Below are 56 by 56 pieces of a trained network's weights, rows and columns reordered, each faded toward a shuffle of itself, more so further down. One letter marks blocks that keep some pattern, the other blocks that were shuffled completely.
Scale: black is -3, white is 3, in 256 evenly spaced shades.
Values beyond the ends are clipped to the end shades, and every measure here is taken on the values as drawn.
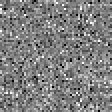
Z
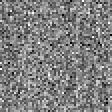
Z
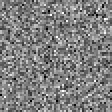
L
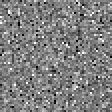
L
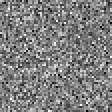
L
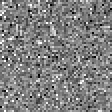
Z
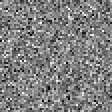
Z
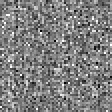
Z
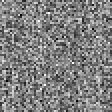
Z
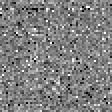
Z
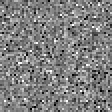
Z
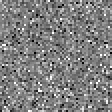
L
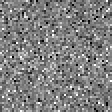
L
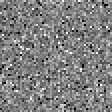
L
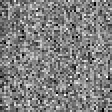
Z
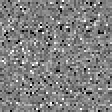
Z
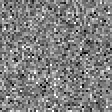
Z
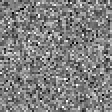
L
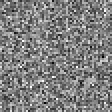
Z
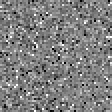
L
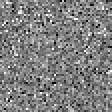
L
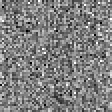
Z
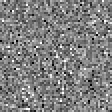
L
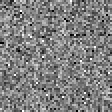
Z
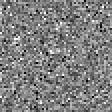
Z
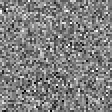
L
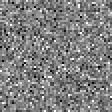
Z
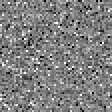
L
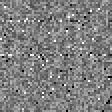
Z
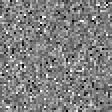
L
